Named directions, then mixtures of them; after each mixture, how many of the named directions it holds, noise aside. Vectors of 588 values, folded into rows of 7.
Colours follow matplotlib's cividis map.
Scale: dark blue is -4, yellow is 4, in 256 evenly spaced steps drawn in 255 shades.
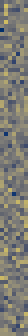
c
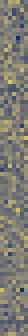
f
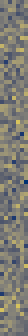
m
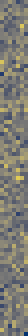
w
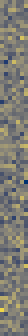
two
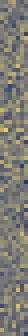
three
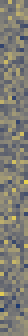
one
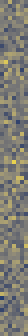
two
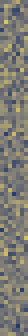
three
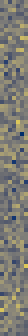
one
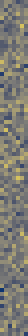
one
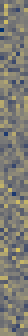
one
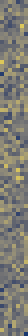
one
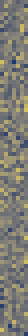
two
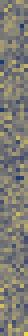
one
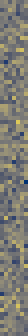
one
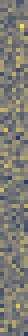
two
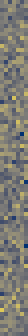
one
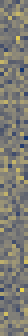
three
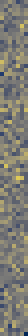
one
